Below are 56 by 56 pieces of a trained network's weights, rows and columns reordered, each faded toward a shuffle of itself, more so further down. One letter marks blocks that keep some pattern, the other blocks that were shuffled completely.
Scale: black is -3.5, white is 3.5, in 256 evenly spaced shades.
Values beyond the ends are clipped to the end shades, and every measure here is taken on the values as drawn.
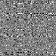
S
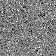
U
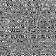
S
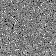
U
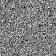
U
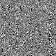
S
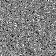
U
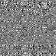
S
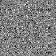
S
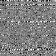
S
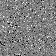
U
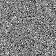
U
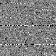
S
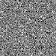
S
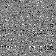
S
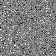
U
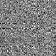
S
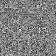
S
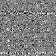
S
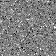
U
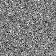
U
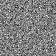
U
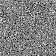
U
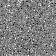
U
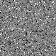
U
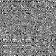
S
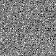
S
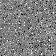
U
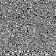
S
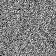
U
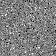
U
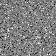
U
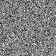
U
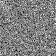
U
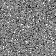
U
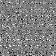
S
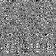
S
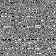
S
